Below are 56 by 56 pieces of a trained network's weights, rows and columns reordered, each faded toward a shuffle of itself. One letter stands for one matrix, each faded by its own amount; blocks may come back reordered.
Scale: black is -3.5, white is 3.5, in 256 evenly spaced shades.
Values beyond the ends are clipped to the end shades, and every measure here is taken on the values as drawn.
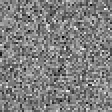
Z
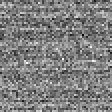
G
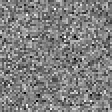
Z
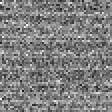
G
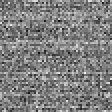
G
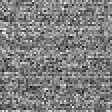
G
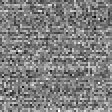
G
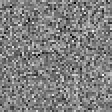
Z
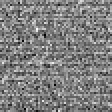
G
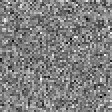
Z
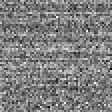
G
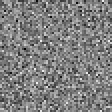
Z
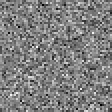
Z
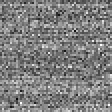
G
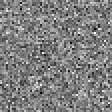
Z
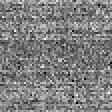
G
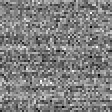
G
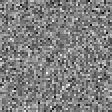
Z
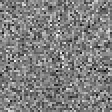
Z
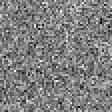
Z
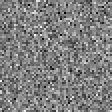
Z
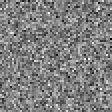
Z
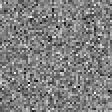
Z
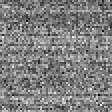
G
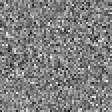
Z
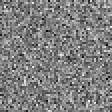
Z
